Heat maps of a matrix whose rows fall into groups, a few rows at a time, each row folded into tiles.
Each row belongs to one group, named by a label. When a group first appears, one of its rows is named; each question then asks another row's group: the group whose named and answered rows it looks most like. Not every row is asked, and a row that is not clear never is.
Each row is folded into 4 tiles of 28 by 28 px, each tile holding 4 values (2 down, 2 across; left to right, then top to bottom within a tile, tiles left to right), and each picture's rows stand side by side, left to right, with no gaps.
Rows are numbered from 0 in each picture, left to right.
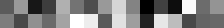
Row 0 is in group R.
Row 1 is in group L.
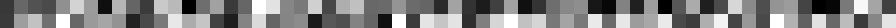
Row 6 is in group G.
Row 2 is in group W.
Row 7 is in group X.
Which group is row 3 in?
X
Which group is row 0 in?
X
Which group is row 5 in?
X
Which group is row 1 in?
R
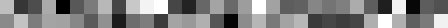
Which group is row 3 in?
G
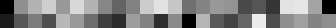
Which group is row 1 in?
W
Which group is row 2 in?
X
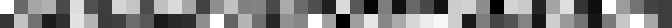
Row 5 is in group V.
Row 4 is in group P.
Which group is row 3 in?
X
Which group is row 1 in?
P
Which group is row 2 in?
X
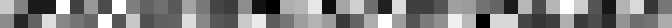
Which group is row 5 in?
P
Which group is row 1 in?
V
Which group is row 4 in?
L
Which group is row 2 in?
X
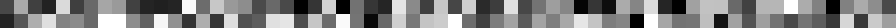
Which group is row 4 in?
R
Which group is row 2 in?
R
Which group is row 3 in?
R
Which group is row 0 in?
G
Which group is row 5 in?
X
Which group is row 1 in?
L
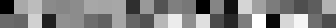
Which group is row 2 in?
W
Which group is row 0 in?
W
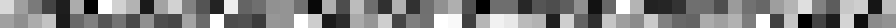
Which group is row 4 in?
R
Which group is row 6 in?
R
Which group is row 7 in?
P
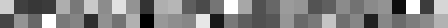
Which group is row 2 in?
P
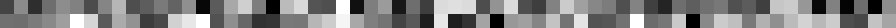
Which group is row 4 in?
P
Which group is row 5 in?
V
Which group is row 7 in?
L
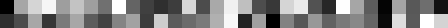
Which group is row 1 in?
L
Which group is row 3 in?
X
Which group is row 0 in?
W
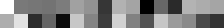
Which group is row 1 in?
L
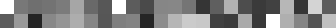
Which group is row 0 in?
V
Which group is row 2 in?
G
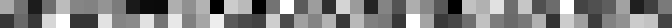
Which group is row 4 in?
W
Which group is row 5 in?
V
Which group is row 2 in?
G
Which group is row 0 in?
G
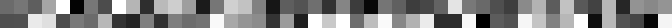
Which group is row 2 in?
X
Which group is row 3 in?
R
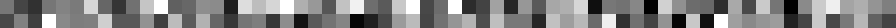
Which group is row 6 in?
G
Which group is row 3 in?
P
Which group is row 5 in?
L
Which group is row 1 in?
W
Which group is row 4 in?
L
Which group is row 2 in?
W
